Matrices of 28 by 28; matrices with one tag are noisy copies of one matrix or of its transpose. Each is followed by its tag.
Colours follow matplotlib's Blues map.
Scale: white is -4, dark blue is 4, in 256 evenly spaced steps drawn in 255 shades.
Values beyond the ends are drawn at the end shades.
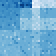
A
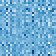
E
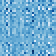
E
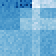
A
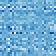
E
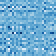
E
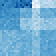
A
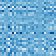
E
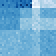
A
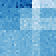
A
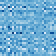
E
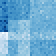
A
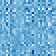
E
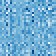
E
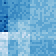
A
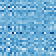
E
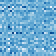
E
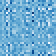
E
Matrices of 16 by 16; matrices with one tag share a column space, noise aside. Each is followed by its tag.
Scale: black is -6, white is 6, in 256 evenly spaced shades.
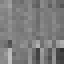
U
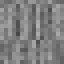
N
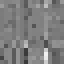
U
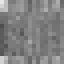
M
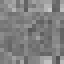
M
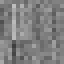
N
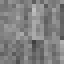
N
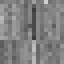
N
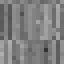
N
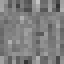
M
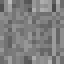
M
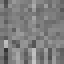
U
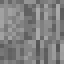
N
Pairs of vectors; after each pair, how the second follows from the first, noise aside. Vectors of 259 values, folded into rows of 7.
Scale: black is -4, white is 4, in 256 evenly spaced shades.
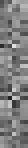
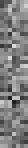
copied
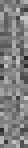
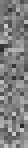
shuffled
